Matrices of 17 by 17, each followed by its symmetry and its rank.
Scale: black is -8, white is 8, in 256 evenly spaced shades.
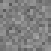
symmetric, full rank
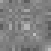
symmetric, rank three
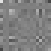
symmetric, rank two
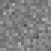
symmetric, full rank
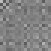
symmetric, rank three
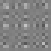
symmetric, rank two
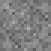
symmetric, full rank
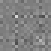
symmetric, rank three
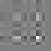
symmetric, rank one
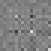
symmetric, rank three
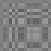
symmetric, rank one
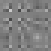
symmetric, rank two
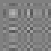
symmetric, rank one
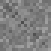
symmetric, full rank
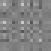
symmetric, rank two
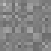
symmetric, rank three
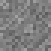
symmetric, full rank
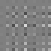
symmetric, rank one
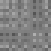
symmetric, rank two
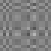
symmetric, rank one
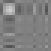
symmetric, rank one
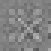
symmetric, rank three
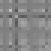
symmetric, rank two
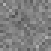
symmetric, full rank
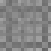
symmetric, rank two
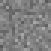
symmetric, full rank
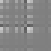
symmetric, rank one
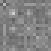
symmetric, rank three
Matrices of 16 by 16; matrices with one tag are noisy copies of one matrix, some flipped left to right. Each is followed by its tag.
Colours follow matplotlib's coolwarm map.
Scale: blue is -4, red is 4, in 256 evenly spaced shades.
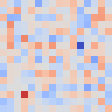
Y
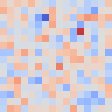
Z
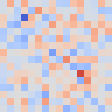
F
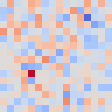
F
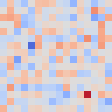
Y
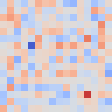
Y
